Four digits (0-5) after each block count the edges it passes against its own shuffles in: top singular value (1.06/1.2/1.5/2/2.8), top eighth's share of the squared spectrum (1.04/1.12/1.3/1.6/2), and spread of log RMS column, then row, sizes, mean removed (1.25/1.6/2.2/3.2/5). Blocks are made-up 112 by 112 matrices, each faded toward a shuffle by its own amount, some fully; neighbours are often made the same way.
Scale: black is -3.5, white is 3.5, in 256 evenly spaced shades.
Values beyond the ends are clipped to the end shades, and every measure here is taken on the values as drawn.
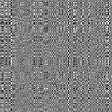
5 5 4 4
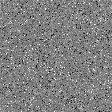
0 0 0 0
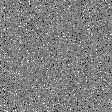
2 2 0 0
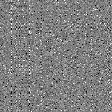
4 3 2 1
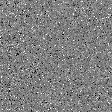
2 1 1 0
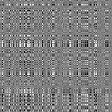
5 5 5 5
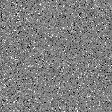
3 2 1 0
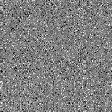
4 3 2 1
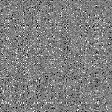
4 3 2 1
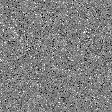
3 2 0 0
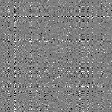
5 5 3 3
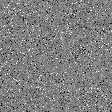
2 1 0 0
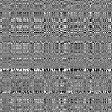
5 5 4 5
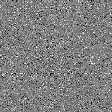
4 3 1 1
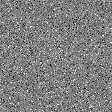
2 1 0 0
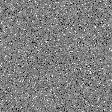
1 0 0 0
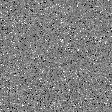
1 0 0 0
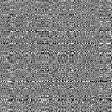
5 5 3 4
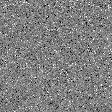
2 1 0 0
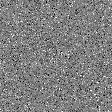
1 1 0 0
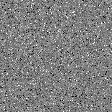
2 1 0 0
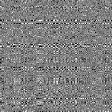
5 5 3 4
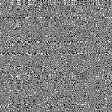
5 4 2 3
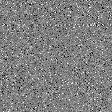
3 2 0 1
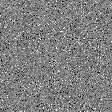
2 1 0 0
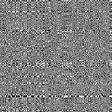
5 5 3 4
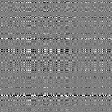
5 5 3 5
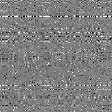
5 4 2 3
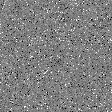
2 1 0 1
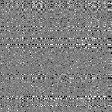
5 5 3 4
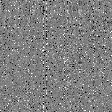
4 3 2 0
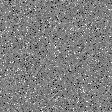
2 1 0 0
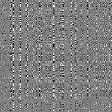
5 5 4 3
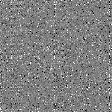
4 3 2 1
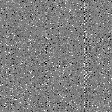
4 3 2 1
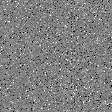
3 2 1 0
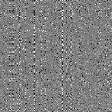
5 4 3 2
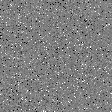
2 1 0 0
